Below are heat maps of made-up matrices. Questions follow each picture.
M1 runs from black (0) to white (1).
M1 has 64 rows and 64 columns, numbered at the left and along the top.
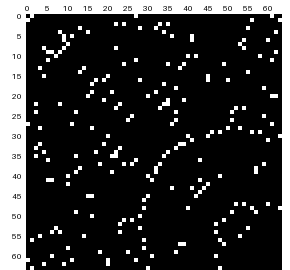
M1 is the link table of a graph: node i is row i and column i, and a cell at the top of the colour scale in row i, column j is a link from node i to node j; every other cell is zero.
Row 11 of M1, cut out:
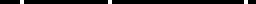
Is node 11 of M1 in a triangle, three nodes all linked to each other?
yes
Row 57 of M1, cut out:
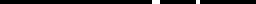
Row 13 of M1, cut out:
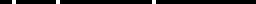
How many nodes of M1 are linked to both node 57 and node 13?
1
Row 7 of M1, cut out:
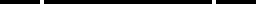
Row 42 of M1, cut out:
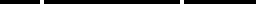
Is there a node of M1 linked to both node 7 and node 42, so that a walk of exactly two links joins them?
yes
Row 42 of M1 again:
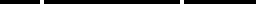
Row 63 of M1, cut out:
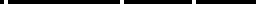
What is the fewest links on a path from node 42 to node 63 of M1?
3
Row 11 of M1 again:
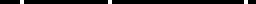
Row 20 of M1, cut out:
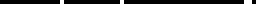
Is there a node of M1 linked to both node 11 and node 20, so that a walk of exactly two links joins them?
yes
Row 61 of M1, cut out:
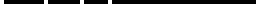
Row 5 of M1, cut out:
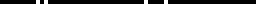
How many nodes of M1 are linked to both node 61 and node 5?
1
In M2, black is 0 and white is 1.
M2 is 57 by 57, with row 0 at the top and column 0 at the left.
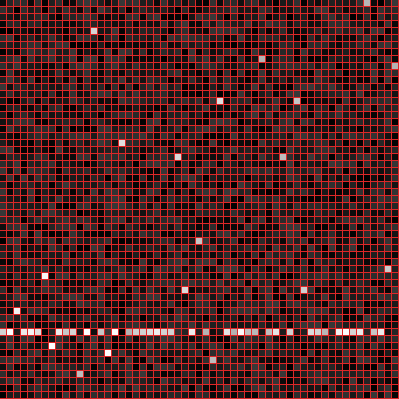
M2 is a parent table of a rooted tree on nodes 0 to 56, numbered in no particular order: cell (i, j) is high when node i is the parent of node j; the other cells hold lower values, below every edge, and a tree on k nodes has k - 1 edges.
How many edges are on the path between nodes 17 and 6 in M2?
4
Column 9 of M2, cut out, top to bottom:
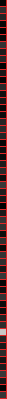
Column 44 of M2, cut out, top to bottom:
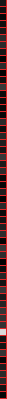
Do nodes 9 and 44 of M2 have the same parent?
yes
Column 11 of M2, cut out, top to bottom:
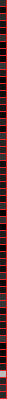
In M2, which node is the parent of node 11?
53
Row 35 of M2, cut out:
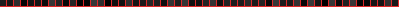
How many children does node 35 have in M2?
0
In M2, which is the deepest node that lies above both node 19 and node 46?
47
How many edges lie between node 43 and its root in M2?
2
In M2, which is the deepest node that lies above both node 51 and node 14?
47
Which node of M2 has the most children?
47
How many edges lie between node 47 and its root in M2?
0
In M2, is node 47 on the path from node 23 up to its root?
yes
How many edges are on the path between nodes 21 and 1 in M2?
2
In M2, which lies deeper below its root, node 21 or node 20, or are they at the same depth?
the same depth
